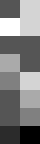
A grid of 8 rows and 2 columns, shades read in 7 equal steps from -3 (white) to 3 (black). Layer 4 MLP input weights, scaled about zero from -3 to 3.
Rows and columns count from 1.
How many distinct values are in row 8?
2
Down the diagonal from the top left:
1 -2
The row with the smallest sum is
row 2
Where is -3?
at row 2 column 1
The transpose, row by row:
1 -3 1 -1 0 1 1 2 / -2 -2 1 1 -2 -1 0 3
